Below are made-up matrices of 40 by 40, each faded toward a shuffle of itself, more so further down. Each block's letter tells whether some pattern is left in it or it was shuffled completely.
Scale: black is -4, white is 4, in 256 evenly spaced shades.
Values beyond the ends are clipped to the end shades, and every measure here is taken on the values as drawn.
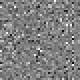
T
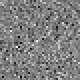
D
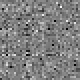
T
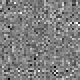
T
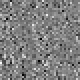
T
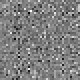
T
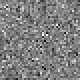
D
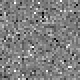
D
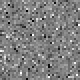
D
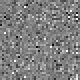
T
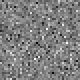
D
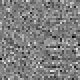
T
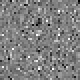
T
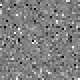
D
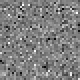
T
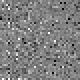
T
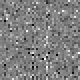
T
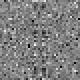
T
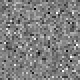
D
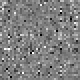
T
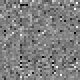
T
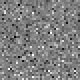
D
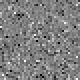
D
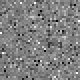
D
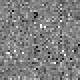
T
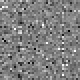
T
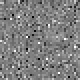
T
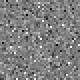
D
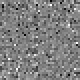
T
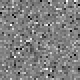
D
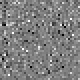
T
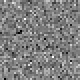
T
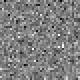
D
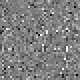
T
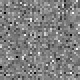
T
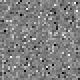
D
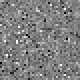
D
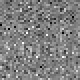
T
